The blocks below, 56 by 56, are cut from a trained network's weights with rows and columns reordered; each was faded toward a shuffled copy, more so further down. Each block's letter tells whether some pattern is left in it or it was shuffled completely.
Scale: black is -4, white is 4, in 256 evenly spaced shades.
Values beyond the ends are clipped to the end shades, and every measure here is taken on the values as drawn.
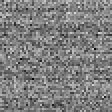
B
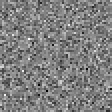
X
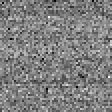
B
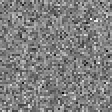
X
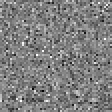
B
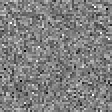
X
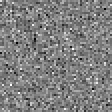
X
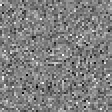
X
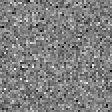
B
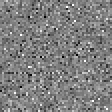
B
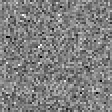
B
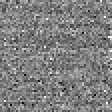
B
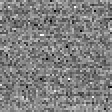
B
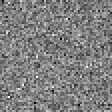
X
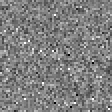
X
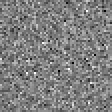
X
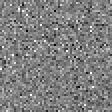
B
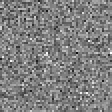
B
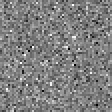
X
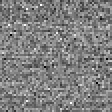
B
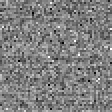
B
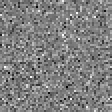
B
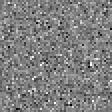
X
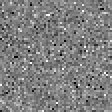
X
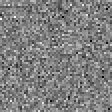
X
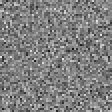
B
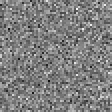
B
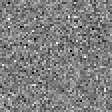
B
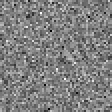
X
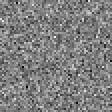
X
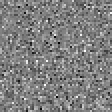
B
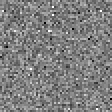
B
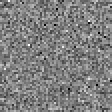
X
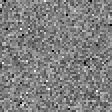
X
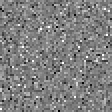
X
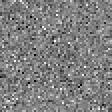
X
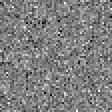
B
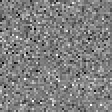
X
